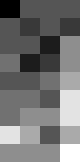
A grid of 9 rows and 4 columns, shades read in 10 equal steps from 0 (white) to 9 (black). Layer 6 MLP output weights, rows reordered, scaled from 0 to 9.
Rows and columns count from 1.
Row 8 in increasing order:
1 3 3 6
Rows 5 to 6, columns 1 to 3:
6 6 5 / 5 5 6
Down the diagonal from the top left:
9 7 8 4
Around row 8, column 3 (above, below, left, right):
4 4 3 3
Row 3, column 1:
6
